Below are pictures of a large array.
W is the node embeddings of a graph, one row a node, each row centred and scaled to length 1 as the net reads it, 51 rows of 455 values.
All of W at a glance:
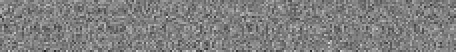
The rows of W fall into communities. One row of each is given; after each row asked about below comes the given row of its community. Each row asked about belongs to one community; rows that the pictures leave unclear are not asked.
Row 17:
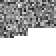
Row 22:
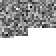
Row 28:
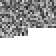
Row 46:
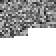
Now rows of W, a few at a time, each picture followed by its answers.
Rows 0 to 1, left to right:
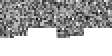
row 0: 17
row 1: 22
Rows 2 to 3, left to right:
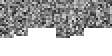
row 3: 17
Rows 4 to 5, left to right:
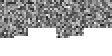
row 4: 17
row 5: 22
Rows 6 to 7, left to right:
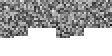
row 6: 22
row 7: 17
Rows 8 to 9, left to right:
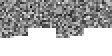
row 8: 22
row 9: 46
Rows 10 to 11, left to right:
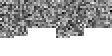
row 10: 22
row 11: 28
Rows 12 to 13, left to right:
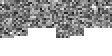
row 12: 28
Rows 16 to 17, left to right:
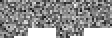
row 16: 17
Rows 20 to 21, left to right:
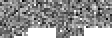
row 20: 46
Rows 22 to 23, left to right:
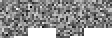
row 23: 17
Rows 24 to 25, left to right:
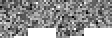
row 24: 28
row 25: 46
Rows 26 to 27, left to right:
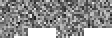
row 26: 28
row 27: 28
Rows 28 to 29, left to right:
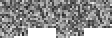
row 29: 28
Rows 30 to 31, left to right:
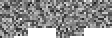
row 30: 28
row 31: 46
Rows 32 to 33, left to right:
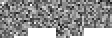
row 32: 28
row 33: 17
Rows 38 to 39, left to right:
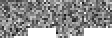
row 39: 46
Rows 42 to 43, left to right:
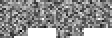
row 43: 22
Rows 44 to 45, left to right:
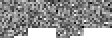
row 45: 46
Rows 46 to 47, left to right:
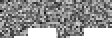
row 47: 22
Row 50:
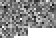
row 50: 28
